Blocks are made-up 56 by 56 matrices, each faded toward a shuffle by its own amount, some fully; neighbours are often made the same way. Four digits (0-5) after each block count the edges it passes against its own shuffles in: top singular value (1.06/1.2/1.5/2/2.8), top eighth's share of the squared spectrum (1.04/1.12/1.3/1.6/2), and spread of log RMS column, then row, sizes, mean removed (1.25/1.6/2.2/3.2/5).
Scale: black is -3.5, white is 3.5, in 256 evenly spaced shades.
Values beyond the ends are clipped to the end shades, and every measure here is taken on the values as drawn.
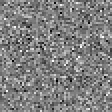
2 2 0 0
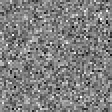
0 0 0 0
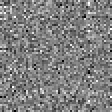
3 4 2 2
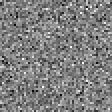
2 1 0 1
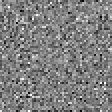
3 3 1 1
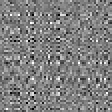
4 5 3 3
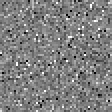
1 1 0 0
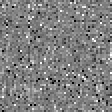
2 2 1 0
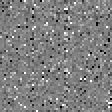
3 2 1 0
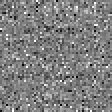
2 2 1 0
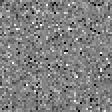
2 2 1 0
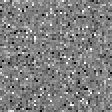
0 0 0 0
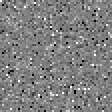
0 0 0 0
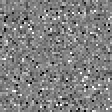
2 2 0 0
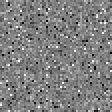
2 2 0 0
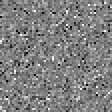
2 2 1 0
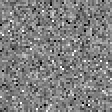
0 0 0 0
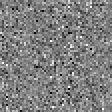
0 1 2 0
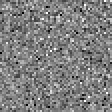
0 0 1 0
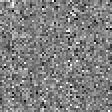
1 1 2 0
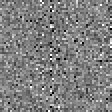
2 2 2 0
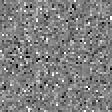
3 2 1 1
